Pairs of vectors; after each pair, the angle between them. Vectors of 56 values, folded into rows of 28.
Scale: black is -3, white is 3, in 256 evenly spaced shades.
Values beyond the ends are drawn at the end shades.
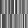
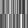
orthogonal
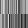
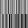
nearly parallel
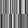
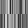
partly aligned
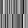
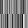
nearly parallel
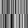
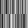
partly opposed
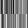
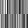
orthogonal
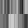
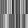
partly opposed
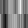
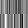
partly opposed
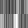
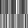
partly aligned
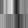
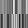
orthogonal
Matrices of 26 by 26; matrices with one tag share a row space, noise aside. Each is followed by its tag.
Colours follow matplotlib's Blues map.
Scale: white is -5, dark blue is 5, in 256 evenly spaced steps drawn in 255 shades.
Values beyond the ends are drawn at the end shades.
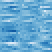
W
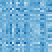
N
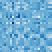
N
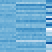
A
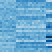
A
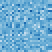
N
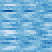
W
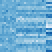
A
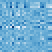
N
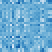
N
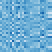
N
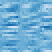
W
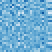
N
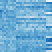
A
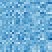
N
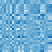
N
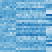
A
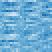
W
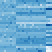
A
